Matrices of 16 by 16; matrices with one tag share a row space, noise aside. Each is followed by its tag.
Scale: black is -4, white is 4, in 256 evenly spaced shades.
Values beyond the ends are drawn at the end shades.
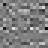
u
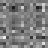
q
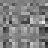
u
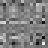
q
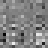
q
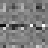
q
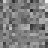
u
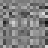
u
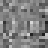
u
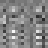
q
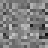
u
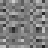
q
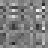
q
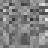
u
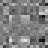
u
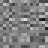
u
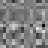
q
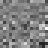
u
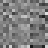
u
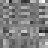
u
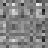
q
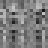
q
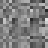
u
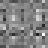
q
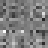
q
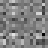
q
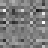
q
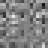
q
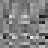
u
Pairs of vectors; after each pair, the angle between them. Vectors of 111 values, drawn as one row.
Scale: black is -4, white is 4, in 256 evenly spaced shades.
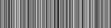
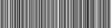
nearly opposite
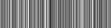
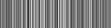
partly opposed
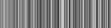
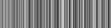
nearly parallel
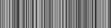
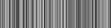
nearly parallel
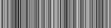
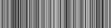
nearly parallel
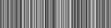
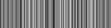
nearly parallel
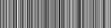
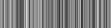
orthogonal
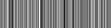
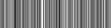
partly opposed
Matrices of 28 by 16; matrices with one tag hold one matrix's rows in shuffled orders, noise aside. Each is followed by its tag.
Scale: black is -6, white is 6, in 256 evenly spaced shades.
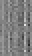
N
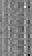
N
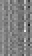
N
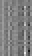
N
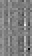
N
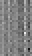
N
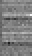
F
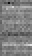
F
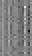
N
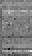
F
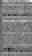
F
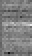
F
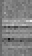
F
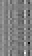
N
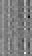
N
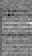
F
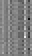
N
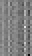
N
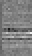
F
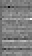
F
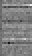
F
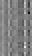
N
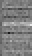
F
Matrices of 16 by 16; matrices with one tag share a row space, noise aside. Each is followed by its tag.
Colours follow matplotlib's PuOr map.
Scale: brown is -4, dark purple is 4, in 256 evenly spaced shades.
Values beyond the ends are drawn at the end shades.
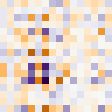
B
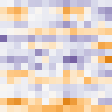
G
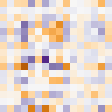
B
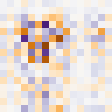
B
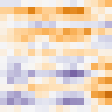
G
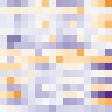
G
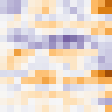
G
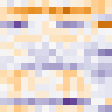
G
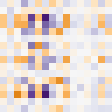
B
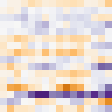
G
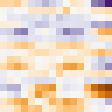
G
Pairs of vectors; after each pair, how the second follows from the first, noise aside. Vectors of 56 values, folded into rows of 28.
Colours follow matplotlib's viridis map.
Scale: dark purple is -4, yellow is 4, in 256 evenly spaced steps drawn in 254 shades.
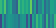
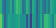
sign-scrambled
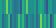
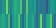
sign-scrambled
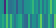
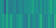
shrunk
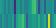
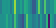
negated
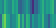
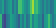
negated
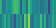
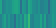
shrunk
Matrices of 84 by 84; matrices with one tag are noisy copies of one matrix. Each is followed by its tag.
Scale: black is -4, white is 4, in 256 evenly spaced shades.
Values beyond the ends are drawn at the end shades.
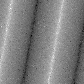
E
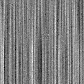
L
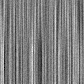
L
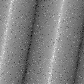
E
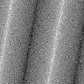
E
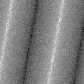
E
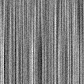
L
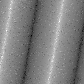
E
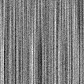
L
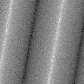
E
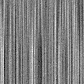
L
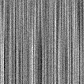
L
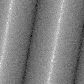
E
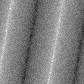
E
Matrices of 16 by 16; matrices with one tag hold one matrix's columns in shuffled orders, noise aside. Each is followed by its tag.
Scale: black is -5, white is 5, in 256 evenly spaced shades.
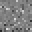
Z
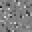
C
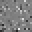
Z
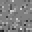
Z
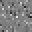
C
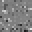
Z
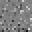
Z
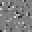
C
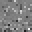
Z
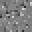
C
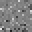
Z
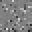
Z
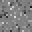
C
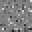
Z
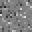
C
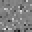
Z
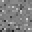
Z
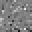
Z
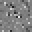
C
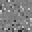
Z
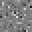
C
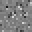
C
